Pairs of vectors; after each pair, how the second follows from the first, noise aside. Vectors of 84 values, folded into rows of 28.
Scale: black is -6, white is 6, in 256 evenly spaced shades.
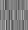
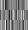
scaled up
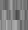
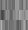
wrapped around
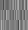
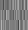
copied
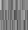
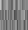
copied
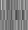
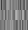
negated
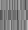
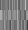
negated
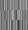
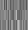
negated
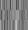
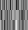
scaled up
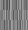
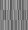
negated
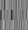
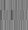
shrunk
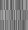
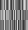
scaled up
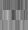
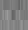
shrunk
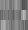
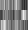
scaled up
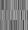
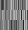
scaled up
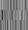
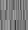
wrapped around
